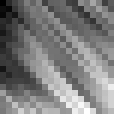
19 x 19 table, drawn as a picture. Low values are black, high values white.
Slope: up to the bottom right. Ninth with the highest average: bottom right. Lone odd cells: none. Grain: diagonal, down to the right.
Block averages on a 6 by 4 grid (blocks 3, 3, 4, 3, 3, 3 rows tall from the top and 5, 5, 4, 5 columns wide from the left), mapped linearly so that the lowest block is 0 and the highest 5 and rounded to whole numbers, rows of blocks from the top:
0 2 1 2 | 0 2 2 1 | 1 2 3 3 | 0 3 2 4 | 1 3 3 4 | 3 3 5 4
